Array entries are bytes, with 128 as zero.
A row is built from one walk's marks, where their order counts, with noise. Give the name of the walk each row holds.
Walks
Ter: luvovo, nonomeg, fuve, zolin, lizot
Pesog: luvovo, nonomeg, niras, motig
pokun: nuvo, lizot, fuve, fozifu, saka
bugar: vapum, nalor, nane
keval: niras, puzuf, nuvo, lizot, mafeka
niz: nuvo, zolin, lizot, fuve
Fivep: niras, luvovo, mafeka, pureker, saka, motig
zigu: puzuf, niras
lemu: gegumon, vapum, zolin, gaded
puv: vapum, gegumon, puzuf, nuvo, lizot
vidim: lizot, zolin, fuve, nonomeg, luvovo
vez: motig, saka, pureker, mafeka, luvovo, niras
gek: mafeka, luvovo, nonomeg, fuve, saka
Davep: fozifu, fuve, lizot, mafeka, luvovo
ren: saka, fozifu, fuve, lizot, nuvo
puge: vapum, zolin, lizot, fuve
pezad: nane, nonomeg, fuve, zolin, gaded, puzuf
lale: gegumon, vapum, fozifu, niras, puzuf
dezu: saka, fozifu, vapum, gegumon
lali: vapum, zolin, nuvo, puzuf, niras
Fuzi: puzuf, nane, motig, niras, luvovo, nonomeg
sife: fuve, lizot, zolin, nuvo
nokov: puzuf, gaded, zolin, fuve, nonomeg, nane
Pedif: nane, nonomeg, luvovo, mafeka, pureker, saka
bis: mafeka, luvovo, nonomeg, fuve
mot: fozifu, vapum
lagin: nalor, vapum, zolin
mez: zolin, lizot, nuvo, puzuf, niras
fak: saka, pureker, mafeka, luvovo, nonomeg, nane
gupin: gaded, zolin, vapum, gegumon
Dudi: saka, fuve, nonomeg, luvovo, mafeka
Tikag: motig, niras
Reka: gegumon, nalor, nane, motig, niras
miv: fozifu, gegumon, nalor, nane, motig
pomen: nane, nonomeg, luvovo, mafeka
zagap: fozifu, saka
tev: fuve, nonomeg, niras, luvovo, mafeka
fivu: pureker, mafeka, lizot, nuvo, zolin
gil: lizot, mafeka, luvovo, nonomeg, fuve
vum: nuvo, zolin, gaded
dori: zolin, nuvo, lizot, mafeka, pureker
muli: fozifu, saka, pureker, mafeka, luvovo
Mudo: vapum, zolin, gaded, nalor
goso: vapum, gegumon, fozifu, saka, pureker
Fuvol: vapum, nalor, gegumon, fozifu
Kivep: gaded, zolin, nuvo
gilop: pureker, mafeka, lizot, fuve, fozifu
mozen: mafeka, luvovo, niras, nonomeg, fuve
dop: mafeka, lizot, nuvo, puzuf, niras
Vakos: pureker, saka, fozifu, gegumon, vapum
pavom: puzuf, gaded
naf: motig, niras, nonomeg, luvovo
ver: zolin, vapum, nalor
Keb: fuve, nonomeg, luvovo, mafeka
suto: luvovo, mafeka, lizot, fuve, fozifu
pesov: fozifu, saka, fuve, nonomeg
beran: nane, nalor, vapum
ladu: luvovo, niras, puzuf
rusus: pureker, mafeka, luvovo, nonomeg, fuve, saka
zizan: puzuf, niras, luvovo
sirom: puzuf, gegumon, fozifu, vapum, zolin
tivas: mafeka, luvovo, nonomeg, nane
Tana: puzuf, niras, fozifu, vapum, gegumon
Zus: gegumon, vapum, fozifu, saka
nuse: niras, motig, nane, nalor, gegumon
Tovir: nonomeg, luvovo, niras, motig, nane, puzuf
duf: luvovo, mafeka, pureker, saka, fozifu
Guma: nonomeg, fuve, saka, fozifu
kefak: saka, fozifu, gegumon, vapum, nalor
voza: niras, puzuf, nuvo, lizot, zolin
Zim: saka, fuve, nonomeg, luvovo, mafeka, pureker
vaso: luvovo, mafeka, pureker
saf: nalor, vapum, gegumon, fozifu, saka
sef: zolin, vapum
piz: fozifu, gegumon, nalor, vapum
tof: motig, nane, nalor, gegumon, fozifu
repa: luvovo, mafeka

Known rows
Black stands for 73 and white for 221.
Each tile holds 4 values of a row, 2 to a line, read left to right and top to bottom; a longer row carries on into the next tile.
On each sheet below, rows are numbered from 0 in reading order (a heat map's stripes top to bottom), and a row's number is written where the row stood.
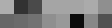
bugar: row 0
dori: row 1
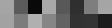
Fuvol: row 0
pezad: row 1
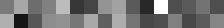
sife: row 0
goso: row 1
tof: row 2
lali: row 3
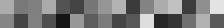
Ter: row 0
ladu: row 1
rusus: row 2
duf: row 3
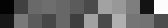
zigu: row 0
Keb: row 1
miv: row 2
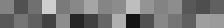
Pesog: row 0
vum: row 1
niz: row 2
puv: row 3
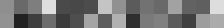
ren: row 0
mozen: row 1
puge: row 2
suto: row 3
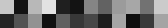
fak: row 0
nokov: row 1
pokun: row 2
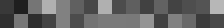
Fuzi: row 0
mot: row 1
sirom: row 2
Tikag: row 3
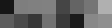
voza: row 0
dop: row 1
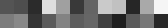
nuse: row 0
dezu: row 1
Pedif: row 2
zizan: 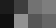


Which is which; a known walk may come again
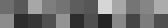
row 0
Kivep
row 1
pesov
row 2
Ter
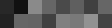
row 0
pavom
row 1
sirom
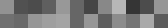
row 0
puv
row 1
lagin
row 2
goso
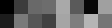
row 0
zigu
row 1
Fuvol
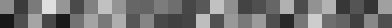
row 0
tivas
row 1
repa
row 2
ver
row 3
bis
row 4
lemu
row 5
vaso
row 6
tev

